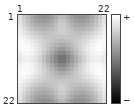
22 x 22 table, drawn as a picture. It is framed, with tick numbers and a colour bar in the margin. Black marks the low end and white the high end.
Ninth with the lowest average: centre. Mirror symmetry: left to right and top to bottom. Average level on the scale: 80%.
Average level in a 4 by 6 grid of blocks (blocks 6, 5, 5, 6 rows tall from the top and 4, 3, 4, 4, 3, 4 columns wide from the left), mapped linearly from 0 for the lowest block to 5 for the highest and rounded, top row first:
301103 / 530035 / 530035 / 301103
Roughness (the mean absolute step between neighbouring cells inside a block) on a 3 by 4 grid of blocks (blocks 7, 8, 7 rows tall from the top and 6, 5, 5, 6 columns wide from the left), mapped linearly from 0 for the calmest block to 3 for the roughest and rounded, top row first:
2 1 1 2 | 0 3 3 0 | 2 1 1 2
